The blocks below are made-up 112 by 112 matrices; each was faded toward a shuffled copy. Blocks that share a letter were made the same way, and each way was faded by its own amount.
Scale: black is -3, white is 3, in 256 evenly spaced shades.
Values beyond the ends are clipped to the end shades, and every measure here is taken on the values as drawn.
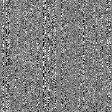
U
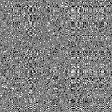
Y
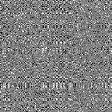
Y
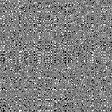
Y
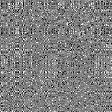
Y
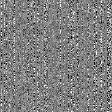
U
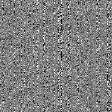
U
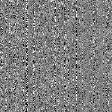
U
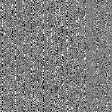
U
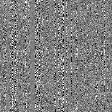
U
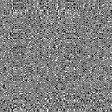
Y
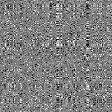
Y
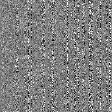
U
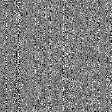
U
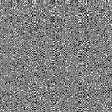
Y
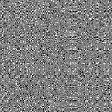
Y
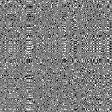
Y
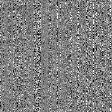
U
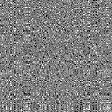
Y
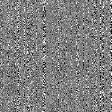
U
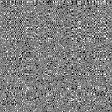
Y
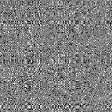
Y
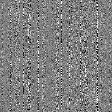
U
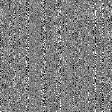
U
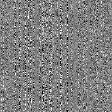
U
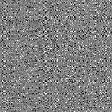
Y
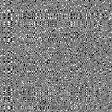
Y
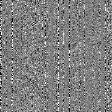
U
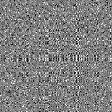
Y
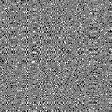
Y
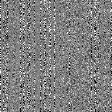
U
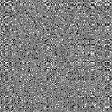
Y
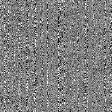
U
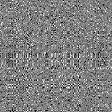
Y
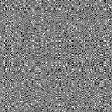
Y
